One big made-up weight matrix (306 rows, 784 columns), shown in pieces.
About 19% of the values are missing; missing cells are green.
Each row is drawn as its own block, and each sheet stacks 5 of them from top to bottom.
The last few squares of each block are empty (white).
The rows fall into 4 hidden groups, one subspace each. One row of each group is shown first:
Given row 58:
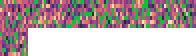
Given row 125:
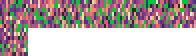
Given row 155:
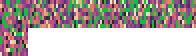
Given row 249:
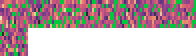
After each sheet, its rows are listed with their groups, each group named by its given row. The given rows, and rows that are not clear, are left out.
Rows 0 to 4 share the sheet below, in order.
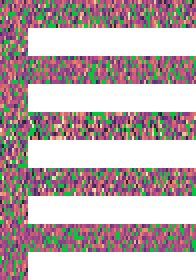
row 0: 125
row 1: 249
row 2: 249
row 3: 155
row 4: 155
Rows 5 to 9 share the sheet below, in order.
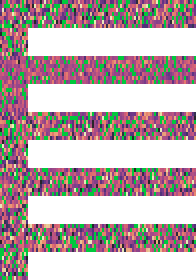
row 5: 155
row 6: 155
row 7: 249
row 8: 125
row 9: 249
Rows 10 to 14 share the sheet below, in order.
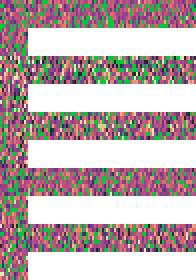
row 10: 249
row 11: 155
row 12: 125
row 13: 125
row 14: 249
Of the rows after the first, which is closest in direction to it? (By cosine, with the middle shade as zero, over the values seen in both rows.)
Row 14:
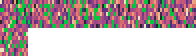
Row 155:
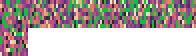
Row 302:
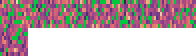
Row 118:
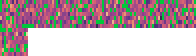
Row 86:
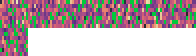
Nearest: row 118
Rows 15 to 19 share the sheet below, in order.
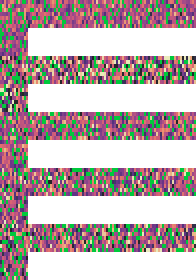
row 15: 125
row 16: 155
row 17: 58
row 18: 125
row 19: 249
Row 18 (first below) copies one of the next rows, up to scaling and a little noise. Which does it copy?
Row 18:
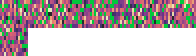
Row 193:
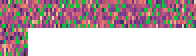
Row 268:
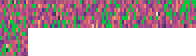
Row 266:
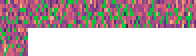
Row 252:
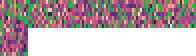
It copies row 252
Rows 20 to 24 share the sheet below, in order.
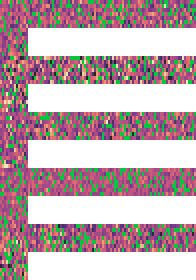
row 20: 58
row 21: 58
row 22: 125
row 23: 58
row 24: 155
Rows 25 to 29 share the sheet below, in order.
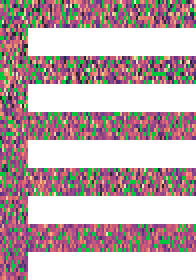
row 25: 125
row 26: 155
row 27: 58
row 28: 125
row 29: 125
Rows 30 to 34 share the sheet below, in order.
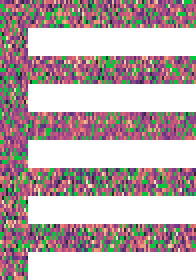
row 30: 58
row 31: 155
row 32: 125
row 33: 249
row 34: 58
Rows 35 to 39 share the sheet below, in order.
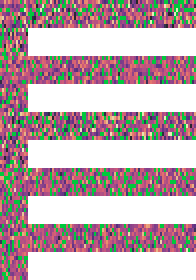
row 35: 58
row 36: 58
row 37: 58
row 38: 249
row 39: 249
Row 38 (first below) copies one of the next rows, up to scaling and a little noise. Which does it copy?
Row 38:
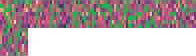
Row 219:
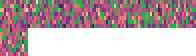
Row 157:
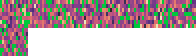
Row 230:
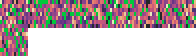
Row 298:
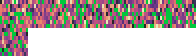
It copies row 219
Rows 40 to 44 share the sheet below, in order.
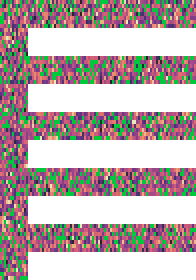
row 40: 58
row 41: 125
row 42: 125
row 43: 125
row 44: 58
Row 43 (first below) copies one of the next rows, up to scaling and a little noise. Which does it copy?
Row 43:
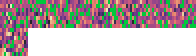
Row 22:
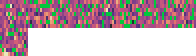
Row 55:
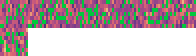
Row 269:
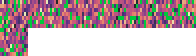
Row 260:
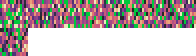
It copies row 22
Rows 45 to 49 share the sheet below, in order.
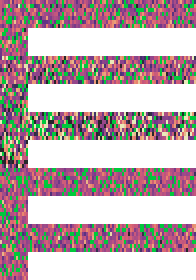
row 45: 155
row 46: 125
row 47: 125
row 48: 249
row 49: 249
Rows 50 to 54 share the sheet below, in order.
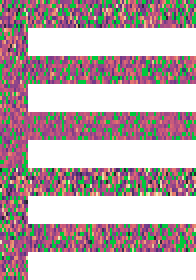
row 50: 125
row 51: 125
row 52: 155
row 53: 249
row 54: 249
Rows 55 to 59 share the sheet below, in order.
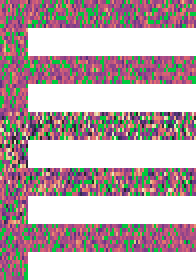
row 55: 125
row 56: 58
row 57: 58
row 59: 155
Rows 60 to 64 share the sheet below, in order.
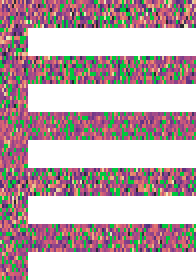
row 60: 125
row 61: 249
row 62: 155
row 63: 58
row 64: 249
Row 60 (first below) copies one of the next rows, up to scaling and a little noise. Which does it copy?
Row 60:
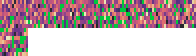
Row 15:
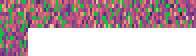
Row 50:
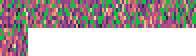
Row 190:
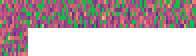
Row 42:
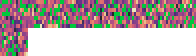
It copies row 190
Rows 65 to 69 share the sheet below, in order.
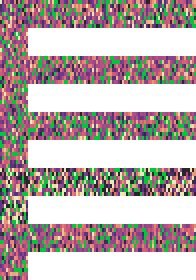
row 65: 249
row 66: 58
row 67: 58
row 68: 125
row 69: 249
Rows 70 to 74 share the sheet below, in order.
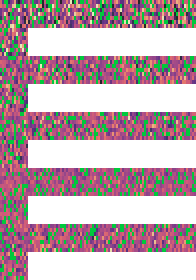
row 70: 58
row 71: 125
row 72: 58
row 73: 155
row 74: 125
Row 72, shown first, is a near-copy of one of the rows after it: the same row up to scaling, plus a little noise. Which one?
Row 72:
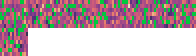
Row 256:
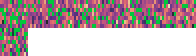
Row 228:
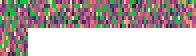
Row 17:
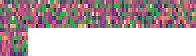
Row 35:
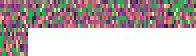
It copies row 35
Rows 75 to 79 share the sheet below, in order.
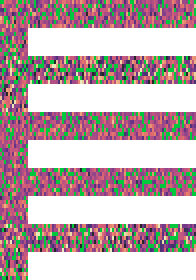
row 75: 249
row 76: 155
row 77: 58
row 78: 58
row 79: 125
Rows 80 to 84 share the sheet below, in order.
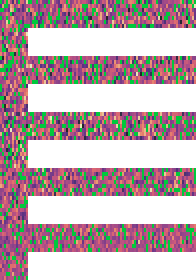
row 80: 249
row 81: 125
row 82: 58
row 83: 58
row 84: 155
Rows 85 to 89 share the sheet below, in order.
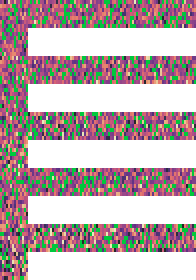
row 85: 125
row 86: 249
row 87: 125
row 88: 155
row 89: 58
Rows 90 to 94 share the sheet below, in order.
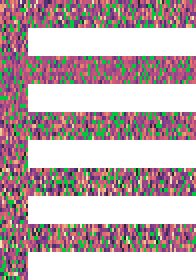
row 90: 249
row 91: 155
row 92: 249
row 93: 155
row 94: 249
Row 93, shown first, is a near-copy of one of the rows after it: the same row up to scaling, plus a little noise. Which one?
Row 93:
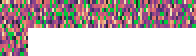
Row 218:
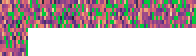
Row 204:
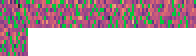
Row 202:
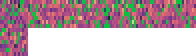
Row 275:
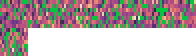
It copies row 218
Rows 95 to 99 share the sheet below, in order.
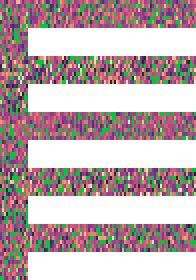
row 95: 58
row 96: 125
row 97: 249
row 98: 249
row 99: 125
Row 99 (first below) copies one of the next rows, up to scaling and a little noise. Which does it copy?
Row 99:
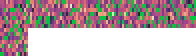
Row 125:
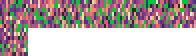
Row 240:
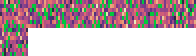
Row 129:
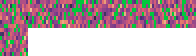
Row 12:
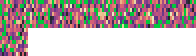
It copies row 12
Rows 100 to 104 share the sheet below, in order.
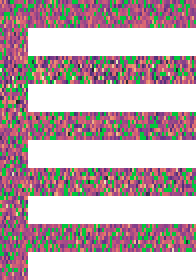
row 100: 155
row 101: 125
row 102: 58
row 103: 125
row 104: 155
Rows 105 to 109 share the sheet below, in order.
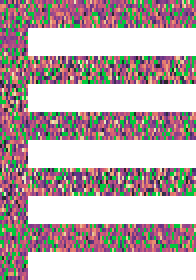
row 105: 125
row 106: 58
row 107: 155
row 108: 249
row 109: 249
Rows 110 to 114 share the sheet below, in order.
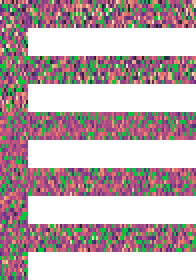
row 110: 249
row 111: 155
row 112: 58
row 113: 155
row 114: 58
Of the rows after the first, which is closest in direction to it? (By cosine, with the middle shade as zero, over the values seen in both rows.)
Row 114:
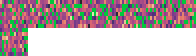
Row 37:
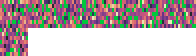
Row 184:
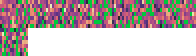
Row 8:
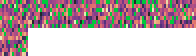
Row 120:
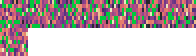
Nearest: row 184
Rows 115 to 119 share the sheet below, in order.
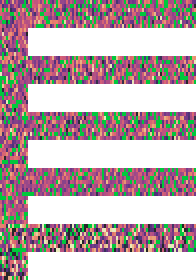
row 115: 249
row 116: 249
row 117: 58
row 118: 249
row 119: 58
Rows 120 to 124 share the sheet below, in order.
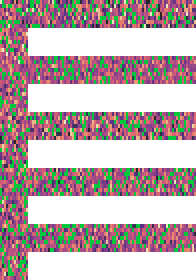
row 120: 249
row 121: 155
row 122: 58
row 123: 58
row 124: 125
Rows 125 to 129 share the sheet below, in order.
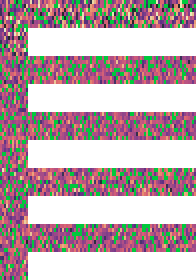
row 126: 125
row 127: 58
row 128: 125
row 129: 125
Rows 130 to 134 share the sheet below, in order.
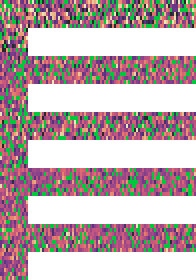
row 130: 125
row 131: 155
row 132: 155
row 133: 249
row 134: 58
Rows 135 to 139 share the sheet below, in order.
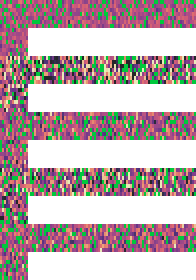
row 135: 58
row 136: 155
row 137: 155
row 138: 249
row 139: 125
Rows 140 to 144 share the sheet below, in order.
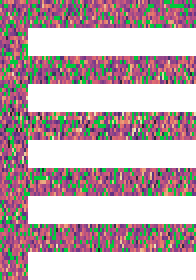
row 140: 58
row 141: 58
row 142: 155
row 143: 125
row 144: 155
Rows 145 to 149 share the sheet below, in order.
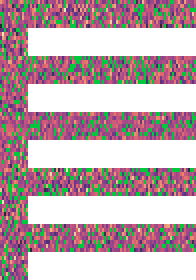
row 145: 58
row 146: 58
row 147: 155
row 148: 58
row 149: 155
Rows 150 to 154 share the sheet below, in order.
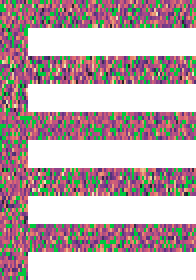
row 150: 125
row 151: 249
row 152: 58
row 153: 125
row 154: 125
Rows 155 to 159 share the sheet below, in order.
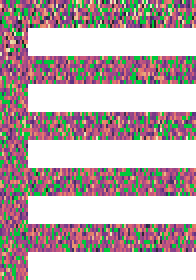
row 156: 58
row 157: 249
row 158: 58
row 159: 249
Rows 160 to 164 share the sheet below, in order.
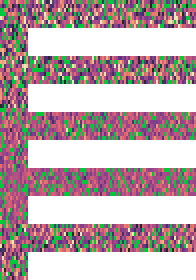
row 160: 58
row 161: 249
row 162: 58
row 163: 125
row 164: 58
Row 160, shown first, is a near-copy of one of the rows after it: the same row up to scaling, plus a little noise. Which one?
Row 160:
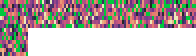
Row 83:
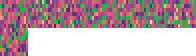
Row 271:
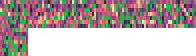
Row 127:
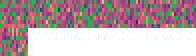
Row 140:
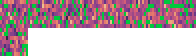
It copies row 83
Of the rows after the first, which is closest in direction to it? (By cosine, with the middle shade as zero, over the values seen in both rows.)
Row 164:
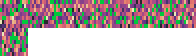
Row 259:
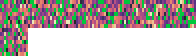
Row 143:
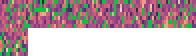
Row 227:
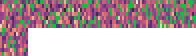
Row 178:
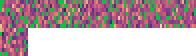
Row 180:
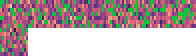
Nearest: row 180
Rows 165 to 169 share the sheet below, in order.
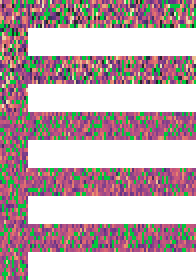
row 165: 58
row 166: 249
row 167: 58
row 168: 125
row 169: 58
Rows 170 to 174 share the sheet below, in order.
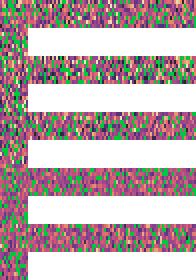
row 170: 58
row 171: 58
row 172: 155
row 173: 58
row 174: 249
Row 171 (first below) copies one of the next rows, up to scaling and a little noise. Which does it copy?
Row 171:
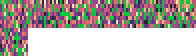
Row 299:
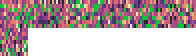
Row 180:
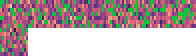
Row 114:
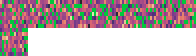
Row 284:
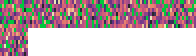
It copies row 299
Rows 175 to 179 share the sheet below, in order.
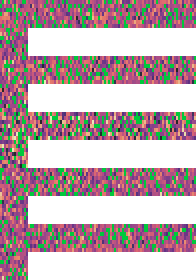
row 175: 155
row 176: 125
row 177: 58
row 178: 58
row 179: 125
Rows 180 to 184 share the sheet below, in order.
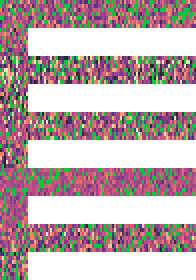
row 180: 58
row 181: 155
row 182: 125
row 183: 125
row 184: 58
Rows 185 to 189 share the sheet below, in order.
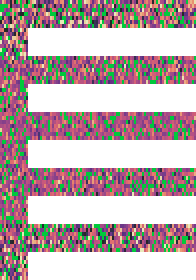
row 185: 125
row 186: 125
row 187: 249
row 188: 249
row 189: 125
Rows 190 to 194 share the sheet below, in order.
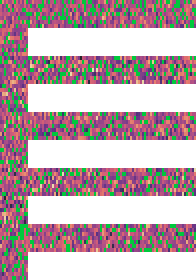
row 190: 125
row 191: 58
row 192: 58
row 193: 125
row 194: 249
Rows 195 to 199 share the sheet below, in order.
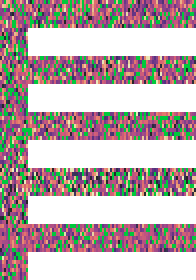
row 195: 249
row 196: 249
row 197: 58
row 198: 249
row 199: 58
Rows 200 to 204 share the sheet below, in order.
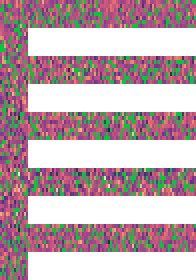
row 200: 125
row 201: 58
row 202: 155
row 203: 155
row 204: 155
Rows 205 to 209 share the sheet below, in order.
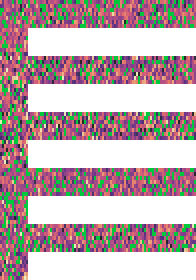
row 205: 125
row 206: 155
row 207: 125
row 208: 249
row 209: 125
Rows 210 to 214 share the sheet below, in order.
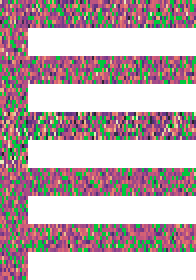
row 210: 249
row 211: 125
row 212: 155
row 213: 249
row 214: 58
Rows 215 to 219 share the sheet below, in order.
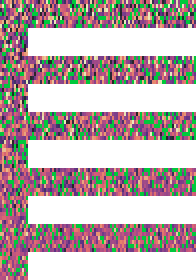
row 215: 125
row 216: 58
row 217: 58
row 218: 155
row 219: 249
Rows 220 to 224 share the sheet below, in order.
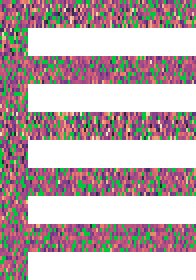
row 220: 58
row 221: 125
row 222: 249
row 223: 249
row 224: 155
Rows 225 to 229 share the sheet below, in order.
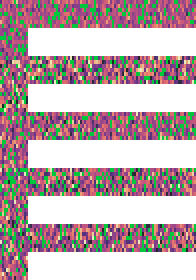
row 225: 249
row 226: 58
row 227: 58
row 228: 58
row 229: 249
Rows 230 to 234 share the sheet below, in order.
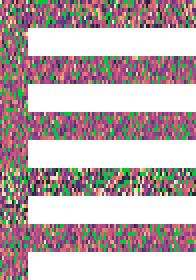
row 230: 249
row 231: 155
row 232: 155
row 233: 155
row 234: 155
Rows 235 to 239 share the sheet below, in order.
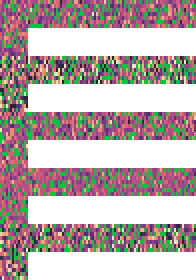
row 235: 58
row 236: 125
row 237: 249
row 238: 249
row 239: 58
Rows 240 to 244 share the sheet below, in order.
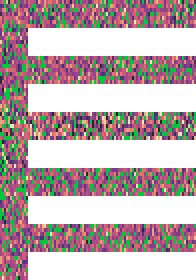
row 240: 125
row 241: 125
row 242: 249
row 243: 125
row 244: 125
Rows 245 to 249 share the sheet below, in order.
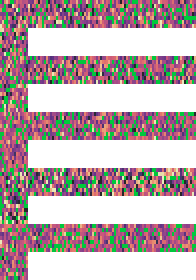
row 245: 58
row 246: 125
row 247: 155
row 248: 125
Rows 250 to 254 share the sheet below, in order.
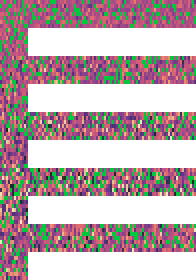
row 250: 155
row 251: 125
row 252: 125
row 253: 58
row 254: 249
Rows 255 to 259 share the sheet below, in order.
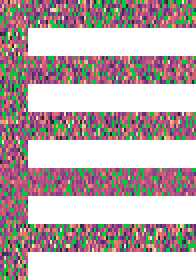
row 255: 155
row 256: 58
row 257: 58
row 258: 249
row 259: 125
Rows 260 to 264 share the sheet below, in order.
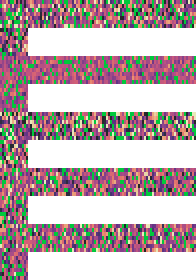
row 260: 125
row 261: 155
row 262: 249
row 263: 155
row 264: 249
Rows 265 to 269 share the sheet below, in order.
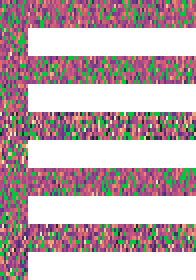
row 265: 155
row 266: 125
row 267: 249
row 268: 125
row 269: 125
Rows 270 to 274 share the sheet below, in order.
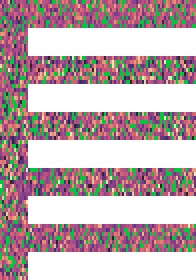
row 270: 155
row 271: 58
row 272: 58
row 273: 249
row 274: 125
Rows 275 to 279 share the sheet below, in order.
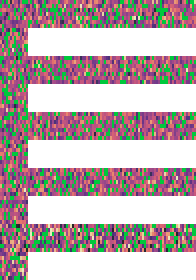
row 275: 155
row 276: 249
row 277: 155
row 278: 58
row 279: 58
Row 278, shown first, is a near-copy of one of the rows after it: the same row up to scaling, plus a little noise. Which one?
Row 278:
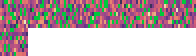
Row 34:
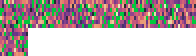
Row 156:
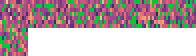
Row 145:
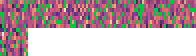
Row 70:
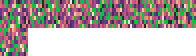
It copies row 34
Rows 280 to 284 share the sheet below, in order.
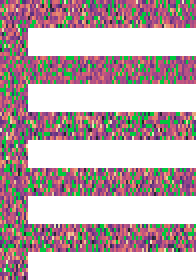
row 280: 58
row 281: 58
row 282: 249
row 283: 155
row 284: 58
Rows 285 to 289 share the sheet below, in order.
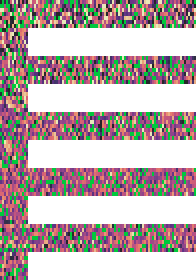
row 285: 249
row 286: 125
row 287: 125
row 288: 125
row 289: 58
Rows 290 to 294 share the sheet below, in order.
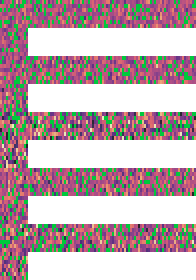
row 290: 249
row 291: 58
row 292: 249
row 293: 125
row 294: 249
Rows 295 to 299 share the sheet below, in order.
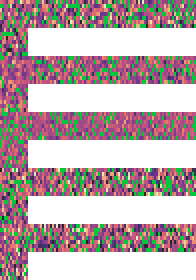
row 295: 58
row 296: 58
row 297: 125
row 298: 249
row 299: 58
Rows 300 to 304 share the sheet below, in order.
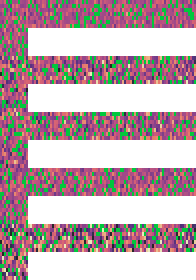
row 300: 125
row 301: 249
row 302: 249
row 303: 125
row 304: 249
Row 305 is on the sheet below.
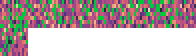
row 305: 155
